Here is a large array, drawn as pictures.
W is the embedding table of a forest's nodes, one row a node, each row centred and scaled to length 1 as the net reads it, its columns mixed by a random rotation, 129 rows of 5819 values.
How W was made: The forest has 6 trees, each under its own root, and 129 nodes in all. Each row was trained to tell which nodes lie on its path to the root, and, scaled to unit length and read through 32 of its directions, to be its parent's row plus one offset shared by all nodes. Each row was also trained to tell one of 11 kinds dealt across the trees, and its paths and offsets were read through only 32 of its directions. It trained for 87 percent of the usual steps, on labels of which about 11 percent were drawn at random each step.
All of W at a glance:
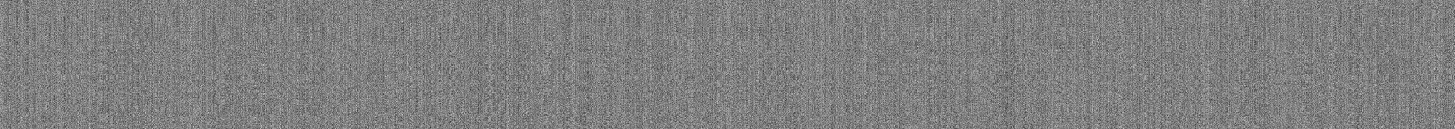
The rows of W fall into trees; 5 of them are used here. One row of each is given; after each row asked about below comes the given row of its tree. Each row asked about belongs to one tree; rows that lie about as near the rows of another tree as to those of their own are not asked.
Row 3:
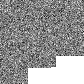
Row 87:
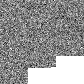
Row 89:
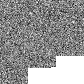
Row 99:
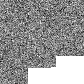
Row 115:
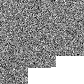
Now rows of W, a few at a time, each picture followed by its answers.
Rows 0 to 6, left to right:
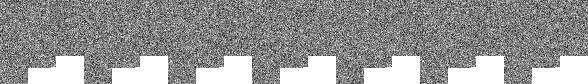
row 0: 99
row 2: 89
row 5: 89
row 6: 87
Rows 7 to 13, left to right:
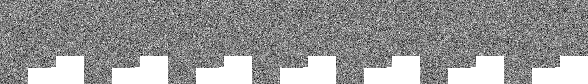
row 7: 115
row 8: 115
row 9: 89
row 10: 89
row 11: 99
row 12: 89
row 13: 87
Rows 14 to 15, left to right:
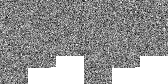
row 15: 89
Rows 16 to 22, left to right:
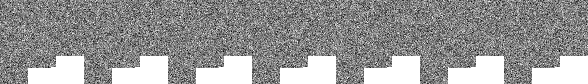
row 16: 89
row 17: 89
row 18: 89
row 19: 89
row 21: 115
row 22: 89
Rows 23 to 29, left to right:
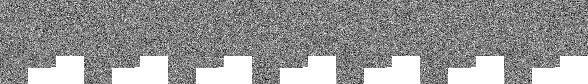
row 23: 99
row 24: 115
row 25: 99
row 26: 89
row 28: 99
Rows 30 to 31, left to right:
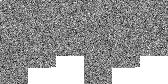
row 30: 99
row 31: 115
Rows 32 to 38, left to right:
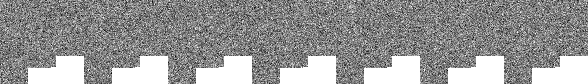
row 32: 99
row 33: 99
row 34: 99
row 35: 99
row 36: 89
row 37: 99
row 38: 89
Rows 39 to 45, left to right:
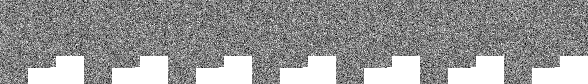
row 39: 99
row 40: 99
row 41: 89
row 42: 89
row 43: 89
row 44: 89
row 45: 115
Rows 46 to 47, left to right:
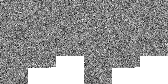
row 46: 99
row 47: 115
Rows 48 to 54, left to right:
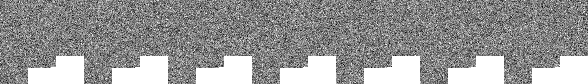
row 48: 115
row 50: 87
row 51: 87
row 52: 3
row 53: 99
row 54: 99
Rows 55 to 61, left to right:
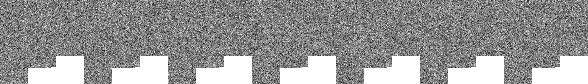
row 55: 87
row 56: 99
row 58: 3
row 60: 3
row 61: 87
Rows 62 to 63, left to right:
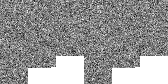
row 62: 89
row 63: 89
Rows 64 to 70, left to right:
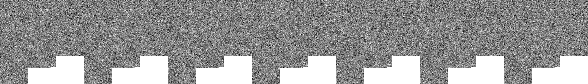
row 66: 3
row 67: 99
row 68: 99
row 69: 99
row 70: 99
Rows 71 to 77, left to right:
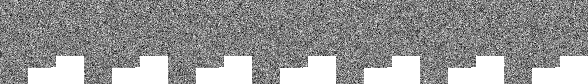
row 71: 89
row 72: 89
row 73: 89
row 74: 3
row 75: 87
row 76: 87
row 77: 87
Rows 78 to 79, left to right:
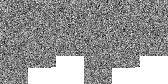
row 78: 87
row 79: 87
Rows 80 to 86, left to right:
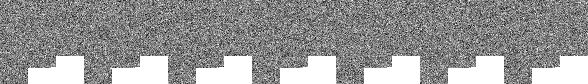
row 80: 99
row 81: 99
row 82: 3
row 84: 89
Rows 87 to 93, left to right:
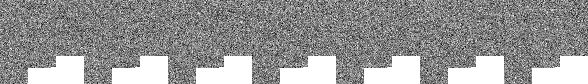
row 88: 87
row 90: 89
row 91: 99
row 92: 115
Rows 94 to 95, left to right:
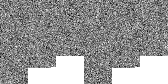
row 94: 99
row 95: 89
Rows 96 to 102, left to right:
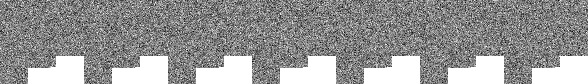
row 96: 99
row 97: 3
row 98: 89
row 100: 99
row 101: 99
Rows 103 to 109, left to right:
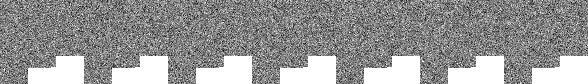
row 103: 99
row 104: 87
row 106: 87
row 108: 89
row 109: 89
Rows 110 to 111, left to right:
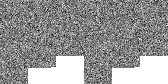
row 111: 89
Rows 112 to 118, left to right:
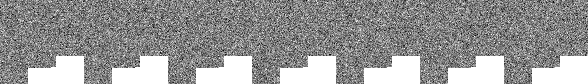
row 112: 87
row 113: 87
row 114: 115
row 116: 87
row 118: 99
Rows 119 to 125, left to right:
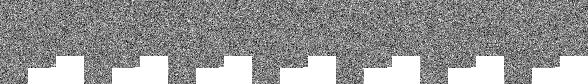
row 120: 99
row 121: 87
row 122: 87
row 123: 89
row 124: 87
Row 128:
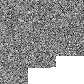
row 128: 87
